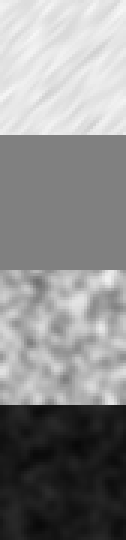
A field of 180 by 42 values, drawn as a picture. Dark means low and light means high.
It is made of 4 by 1 panels. Panel 1,1: very high, slanting up to the right, faint in contrast. Panel 2,1: middling, flat. Panel 3,1: high, blotchy. Panel 4,1: very low, blotchy, faint in contrast.
